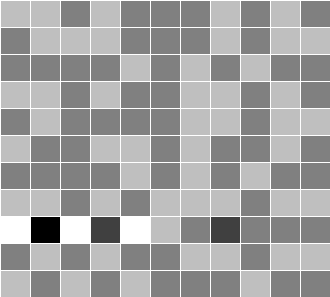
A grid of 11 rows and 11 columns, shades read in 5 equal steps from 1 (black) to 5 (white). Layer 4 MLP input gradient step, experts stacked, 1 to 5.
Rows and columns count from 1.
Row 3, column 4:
3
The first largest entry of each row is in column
1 2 5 1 2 1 5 1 1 2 1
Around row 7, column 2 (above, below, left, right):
3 4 3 3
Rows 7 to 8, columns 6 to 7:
3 4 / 4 4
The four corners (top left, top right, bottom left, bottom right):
4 3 4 3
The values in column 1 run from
3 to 5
